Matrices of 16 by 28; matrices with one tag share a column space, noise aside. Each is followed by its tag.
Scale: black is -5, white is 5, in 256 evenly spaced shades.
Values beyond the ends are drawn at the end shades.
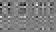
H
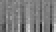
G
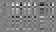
H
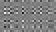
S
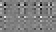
H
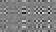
S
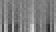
G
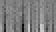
G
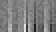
G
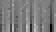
G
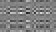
S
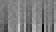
G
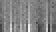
G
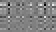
H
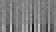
G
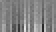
G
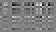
H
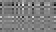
H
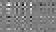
H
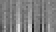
G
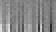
G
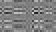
S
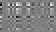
H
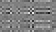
S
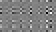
S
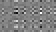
S
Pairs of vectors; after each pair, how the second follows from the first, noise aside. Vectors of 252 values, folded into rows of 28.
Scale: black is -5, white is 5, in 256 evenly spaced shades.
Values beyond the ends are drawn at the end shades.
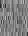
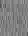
shrunk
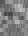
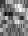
scaled up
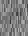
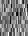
scaled up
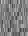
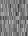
wrapped around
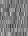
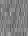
shrunk
